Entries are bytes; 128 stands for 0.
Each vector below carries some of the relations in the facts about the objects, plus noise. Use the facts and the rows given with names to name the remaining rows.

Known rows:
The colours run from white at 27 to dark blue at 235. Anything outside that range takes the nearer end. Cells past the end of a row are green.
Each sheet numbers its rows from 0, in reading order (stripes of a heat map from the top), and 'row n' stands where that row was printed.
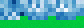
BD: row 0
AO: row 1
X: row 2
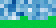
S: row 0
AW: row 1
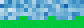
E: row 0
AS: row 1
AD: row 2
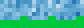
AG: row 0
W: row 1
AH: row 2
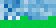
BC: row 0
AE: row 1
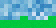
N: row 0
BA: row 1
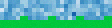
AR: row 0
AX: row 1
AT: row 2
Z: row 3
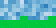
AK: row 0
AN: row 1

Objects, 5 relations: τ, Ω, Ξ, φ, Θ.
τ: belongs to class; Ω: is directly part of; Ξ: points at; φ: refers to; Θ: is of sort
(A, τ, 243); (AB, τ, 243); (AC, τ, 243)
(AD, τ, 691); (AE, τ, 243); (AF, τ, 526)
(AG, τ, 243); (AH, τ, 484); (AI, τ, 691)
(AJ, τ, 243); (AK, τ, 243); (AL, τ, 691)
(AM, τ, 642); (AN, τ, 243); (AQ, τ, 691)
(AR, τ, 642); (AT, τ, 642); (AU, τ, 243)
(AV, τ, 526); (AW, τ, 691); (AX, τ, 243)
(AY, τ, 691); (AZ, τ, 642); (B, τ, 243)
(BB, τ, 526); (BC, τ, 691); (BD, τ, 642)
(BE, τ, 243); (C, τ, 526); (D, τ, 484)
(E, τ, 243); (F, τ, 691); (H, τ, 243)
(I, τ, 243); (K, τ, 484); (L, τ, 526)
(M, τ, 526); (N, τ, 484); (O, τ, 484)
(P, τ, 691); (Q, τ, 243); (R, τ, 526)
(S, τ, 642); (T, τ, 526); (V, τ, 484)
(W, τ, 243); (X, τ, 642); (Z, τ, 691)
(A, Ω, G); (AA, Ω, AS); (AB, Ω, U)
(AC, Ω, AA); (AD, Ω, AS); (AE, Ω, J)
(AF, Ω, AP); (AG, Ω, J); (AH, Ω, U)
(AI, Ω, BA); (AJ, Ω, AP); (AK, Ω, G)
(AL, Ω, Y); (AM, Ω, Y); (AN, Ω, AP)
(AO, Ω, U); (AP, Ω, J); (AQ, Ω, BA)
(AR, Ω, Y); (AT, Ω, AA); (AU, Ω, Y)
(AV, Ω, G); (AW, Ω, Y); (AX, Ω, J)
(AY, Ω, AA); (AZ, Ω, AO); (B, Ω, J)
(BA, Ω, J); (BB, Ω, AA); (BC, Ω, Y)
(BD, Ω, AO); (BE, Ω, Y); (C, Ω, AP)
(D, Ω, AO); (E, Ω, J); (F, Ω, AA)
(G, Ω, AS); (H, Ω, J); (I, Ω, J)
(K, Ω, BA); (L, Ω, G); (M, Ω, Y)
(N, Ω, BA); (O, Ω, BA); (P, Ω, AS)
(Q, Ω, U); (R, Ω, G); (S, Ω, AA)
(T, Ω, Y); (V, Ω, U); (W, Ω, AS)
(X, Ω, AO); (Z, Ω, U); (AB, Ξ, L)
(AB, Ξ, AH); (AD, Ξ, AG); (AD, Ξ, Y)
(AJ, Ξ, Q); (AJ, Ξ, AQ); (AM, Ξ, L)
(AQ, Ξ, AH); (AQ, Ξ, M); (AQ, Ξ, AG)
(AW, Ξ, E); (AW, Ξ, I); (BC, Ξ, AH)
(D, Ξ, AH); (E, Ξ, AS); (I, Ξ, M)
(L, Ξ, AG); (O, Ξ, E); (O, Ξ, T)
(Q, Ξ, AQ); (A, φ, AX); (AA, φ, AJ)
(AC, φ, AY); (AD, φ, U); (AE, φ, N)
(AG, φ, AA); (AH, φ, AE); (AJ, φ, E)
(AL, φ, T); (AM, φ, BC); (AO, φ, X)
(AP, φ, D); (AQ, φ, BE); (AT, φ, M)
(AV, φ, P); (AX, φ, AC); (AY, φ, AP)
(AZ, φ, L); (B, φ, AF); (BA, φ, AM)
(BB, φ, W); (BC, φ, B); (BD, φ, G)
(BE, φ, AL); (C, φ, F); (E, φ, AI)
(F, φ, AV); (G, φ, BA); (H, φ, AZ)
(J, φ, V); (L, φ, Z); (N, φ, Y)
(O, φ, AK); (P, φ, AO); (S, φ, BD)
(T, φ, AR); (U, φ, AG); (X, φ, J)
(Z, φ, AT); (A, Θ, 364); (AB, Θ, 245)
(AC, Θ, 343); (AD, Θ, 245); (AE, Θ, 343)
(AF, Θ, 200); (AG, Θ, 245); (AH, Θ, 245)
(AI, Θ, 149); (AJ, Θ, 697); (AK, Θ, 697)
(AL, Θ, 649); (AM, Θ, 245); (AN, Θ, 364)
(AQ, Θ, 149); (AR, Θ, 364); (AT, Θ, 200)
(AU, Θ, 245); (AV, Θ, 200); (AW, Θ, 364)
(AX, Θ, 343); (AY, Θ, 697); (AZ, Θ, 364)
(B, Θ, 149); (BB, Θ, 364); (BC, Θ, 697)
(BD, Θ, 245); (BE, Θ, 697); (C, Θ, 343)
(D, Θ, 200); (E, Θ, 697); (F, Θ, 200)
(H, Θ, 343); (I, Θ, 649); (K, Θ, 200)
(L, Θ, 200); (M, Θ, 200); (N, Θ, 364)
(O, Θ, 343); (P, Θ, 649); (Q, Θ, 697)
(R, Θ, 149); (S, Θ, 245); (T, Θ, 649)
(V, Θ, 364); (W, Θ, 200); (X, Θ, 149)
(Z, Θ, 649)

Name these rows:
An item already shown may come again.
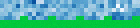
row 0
AI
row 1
AQ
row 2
AG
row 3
AI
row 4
X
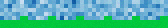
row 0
AC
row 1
AJ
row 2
AB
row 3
AP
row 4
Y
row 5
I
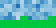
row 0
AI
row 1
AC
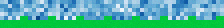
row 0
B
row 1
C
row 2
BC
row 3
Z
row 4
J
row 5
Q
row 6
AM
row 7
L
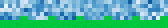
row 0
V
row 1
G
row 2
P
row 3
U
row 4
D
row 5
AF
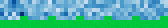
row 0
BD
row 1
R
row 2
M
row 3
O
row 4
U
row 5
AZ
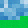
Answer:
AZ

